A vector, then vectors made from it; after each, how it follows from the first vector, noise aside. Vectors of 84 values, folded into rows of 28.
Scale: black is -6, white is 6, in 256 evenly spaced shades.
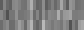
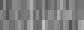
copied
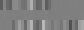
partly zeroed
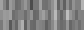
wrapped around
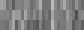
reversed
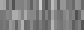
reversed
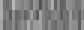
wrapped around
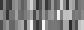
scaled up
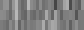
wrapped around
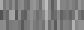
wrapped around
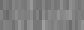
shrunk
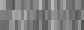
reversed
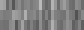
reversed
